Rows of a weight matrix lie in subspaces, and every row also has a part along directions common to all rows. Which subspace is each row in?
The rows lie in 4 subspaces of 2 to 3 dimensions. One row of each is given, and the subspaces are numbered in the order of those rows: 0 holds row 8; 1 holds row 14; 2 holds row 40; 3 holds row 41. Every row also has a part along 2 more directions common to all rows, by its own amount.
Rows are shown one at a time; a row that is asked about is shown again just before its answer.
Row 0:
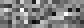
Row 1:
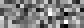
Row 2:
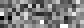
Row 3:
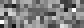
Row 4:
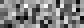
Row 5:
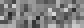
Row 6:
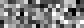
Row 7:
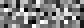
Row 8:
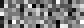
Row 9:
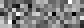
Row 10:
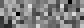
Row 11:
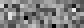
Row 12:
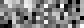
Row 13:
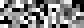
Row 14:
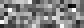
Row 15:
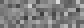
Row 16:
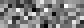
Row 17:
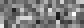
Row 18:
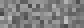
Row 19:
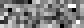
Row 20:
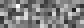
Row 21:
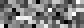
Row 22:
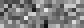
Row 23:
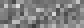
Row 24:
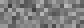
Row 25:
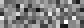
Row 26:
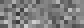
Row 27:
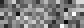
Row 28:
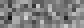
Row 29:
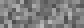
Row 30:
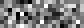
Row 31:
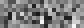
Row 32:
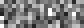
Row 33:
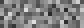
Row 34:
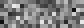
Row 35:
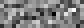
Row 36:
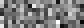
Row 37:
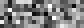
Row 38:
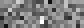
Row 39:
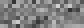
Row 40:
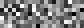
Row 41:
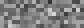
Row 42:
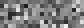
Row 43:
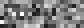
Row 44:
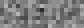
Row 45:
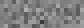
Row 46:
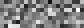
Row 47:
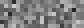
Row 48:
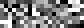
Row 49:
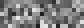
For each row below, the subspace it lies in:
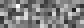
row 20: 0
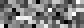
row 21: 0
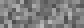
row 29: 0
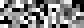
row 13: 2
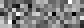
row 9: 2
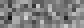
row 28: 1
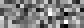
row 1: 3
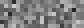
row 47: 1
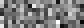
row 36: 0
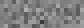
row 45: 3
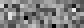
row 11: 2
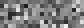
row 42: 2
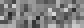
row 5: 0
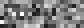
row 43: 1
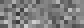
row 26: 3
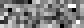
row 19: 1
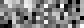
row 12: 2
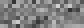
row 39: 3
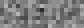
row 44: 0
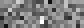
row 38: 1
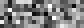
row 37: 1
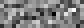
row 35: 0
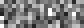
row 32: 0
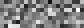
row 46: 3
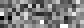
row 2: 1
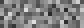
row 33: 3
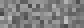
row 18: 1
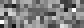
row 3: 1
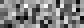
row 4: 2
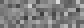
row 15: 0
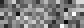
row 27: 0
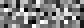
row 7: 3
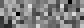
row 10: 2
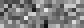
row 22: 2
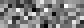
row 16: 2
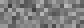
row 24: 2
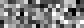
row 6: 0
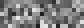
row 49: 2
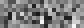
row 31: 1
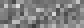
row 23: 3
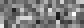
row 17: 0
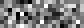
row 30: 1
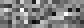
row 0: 3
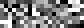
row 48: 2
